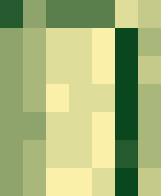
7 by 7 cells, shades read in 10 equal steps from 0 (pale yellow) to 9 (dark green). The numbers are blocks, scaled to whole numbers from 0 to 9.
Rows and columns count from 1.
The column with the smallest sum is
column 5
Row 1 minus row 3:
4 1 5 5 6 -8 0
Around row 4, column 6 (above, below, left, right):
9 9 1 3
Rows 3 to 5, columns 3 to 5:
1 1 0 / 0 1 1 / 1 1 0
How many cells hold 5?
0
